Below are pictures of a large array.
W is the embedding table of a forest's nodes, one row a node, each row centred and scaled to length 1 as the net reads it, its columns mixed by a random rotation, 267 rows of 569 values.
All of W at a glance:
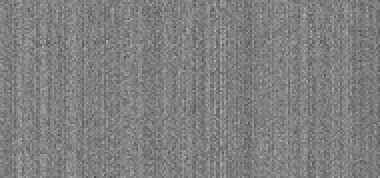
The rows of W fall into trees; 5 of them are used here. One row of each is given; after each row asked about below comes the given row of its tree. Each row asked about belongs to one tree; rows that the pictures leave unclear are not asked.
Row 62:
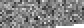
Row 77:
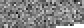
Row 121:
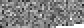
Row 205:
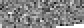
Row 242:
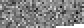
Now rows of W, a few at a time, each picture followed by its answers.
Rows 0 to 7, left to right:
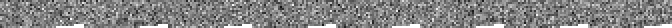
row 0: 121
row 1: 62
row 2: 121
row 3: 77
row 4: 242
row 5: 62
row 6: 62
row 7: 62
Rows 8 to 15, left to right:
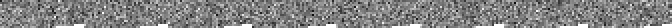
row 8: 62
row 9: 205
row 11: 121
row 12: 242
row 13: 205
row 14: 205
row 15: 121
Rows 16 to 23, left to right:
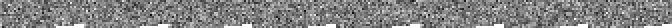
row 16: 205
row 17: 205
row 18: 205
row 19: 62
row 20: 77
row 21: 205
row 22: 121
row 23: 121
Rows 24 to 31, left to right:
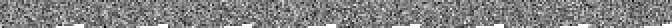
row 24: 205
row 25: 121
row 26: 121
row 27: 242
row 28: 242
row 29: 62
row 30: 121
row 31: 205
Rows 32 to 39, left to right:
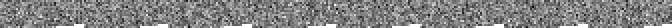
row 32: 121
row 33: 62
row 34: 121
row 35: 242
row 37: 205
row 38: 77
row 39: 62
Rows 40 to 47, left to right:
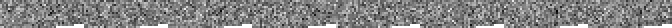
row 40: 62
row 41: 121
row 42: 62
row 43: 242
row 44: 205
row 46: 62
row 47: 62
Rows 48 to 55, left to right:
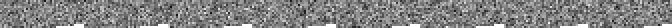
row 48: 77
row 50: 205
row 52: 77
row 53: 242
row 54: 62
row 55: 77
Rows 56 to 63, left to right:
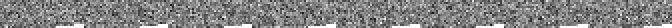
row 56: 77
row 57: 121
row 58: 242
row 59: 121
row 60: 62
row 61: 77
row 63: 62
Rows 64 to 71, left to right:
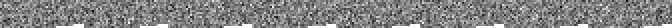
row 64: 62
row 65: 62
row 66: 242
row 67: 242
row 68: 242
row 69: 242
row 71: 62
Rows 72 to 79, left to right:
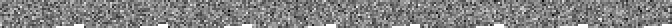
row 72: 205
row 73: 121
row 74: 121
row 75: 205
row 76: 242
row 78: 62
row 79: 62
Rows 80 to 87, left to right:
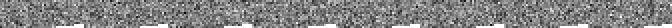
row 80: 121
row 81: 121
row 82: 77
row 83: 62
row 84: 242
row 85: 77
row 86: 242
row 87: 242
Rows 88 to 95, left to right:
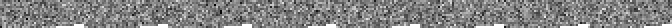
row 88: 121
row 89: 62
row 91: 242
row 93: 242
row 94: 121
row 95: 205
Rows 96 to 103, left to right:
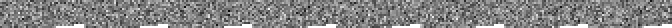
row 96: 205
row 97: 242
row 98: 121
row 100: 62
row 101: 205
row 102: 62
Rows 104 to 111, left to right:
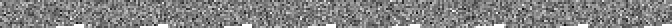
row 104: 121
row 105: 77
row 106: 77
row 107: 121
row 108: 121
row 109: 205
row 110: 205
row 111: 62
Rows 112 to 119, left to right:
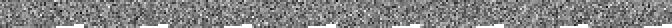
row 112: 121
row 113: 121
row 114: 62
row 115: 77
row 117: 205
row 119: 242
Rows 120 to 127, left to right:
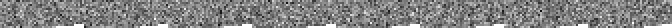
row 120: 121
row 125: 62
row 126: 205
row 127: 62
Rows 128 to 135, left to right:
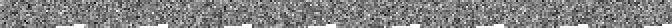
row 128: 77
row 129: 205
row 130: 62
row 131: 121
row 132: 62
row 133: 62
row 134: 62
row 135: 77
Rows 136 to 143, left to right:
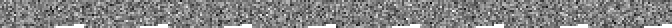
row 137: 205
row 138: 62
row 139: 62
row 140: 121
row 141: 205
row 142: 62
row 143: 77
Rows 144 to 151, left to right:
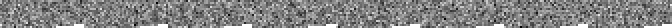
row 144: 205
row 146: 121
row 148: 205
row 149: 242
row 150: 77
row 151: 242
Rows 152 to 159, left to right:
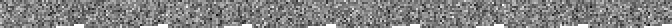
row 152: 62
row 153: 242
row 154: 62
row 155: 77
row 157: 242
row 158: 62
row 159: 205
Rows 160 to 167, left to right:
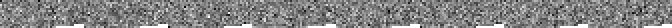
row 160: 62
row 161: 121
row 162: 121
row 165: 121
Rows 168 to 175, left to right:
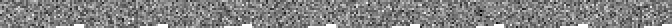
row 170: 121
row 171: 77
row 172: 242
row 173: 121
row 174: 77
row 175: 62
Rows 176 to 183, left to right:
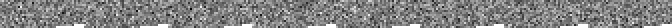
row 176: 242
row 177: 62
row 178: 205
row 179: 205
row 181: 62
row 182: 77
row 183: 62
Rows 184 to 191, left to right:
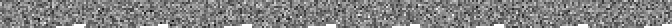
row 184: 62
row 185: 205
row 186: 62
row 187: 62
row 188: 242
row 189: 62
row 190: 242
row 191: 77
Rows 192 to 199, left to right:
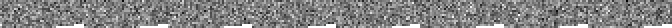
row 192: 205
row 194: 205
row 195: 121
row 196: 121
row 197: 242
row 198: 62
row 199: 62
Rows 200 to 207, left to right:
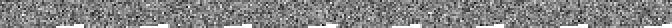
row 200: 242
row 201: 121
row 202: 242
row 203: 77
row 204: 205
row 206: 242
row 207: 121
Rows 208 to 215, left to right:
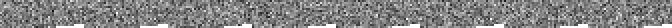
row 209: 62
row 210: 77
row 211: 121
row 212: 121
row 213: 121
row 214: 62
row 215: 62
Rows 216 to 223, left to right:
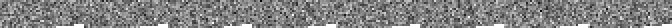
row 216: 205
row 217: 121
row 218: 62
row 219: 121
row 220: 205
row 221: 62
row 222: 205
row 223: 205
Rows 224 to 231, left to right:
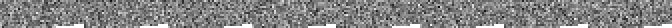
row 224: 205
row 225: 121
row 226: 77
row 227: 242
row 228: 242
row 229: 242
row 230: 121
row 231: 62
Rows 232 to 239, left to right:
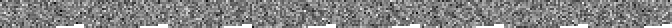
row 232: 121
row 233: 77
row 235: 121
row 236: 121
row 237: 121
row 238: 77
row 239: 121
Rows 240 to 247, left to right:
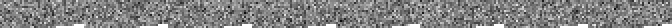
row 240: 62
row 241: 205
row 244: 62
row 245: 62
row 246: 62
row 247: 77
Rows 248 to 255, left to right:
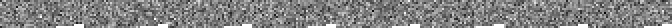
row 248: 121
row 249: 121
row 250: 242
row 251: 62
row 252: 205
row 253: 62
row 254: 242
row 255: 77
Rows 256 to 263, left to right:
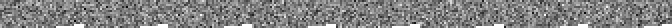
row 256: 242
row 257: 62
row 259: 242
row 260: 121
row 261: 242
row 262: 121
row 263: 62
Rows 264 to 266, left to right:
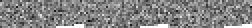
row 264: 121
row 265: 62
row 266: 62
